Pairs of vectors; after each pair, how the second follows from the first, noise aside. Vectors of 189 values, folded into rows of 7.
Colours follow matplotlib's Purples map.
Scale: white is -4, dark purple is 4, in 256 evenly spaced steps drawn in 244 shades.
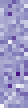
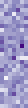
wrapped around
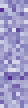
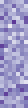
wrapped around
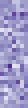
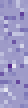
partly zeroed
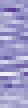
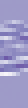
partly zeroed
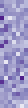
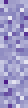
wrapped around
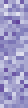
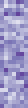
sign-scrambled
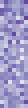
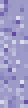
partly zeroed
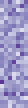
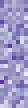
wrapped around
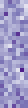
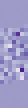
partly zeroed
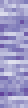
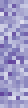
sign-scrambled
